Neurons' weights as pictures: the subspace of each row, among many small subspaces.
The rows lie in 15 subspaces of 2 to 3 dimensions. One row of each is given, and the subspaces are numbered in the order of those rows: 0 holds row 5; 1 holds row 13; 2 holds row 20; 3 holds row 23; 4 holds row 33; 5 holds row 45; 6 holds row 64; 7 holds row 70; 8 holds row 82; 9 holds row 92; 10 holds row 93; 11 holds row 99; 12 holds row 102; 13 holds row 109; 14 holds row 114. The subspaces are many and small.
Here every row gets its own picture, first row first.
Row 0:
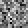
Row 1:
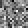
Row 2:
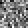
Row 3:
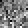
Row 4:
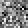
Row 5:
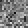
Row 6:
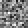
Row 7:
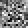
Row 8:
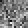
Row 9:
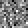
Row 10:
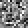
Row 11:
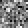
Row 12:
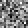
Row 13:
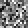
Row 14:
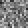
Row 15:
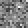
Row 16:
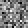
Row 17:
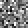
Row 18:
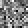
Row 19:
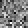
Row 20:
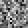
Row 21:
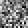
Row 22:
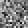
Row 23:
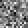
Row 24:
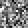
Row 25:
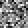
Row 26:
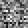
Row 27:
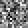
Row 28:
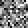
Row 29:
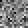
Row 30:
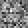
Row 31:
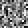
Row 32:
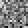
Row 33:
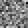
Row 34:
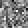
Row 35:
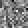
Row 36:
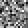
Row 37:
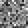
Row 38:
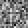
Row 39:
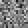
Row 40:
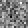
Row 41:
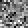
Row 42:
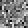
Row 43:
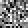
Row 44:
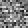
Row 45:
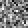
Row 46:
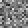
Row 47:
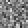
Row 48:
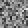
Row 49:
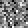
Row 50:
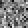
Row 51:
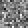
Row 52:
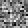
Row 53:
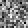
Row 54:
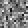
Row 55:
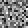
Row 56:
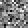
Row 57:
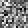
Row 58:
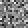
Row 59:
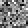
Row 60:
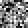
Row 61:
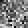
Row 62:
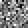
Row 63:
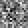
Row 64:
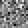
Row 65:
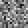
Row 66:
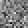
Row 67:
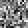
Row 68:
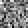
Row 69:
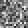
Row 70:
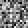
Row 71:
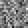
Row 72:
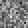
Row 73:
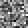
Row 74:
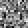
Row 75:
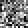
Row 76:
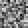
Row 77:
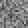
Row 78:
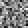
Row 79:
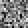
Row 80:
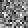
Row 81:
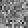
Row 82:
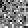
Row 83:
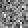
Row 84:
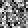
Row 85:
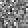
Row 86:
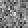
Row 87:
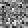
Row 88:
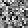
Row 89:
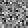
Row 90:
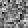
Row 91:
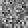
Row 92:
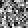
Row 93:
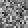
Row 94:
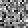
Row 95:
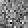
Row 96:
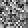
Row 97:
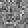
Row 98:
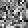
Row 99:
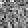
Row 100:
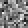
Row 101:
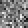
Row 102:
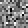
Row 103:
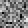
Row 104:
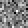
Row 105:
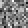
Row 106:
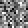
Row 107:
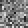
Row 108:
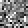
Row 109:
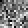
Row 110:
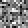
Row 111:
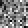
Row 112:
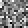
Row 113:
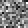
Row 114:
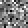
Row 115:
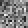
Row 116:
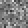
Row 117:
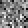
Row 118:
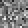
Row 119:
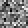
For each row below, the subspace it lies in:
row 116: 14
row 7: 14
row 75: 0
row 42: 3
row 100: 12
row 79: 11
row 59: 2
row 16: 7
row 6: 6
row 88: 13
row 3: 13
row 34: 1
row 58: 14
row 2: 11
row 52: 6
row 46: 0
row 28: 4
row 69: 1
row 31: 3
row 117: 9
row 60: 4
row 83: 8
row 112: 10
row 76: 12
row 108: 0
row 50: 9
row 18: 1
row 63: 2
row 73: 6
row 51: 11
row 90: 12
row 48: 10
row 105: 9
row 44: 6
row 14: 11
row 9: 7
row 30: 2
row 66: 10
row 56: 14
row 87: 0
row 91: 3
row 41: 0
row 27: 2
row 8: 13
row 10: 12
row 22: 10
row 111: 8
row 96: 4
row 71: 7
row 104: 5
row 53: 5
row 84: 9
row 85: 12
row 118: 13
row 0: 2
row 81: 3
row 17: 12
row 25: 11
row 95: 13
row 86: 3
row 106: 7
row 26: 6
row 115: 8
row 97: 12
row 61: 13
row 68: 11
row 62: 6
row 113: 4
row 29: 0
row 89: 3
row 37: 2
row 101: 9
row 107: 0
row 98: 14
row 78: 8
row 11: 4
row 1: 1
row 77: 5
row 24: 1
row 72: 5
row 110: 0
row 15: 4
